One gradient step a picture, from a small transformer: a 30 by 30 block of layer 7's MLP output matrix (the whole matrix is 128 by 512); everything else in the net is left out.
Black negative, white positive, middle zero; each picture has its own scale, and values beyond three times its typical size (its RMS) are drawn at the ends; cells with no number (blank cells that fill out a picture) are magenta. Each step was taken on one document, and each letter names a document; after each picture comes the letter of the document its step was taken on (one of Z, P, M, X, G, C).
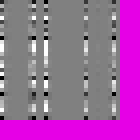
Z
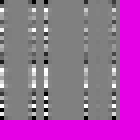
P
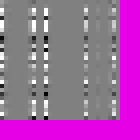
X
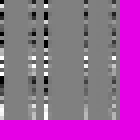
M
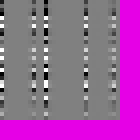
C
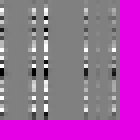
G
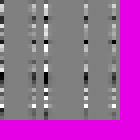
C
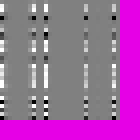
X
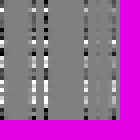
G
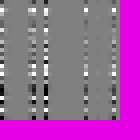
P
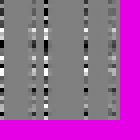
C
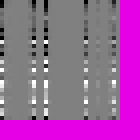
G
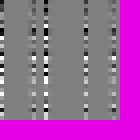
C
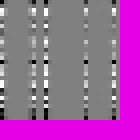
P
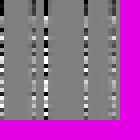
C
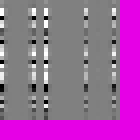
P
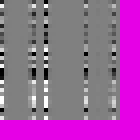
Z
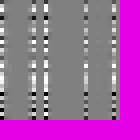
P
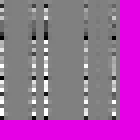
G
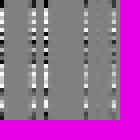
Z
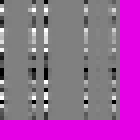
Z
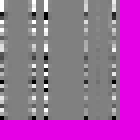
X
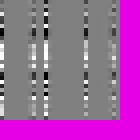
M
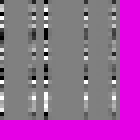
M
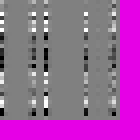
Z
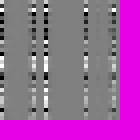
G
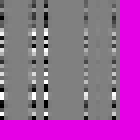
P
